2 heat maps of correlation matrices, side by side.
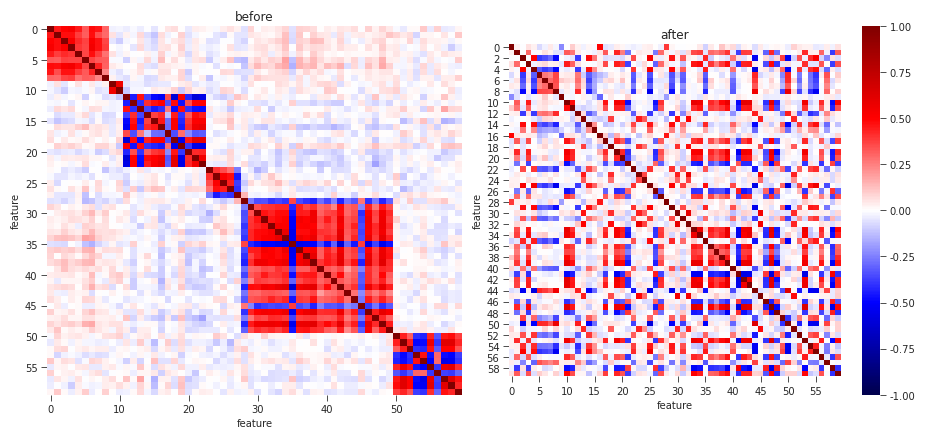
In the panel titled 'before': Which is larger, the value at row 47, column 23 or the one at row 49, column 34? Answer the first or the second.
the second
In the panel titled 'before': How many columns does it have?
60
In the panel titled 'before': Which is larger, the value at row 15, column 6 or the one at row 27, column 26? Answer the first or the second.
the first
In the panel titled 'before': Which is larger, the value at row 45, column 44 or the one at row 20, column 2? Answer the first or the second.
the second
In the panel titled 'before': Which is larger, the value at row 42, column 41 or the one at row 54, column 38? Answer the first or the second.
the first
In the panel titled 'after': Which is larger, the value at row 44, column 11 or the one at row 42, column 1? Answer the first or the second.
the second
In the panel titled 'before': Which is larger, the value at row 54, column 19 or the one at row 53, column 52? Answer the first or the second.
the first
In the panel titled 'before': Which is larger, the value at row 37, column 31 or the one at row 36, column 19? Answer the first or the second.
the first
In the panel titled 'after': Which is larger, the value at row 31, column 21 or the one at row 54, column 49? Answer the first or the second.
the second
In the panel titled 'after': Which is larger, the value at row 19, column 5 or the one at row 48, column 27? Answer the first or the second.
the first
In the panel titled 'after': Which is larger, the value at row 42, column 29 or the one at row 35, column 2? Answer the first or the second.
the second
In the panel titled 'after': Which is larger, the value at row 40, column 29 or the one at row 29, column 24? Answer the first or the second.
the first
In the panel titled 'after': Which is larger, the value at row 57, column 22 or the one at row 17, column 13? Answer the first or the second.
the second
